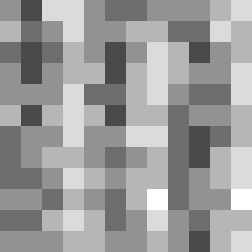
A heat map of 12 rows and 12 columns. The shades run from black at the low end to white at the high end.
Average level on the scale: 60%. Seam: none. Stripes: upright, repeating 3 times.
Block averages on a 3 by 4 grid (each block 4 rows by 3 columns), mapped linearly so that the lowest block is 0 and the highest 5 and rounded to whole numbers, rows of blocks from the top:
0354 / 2352 / 1555
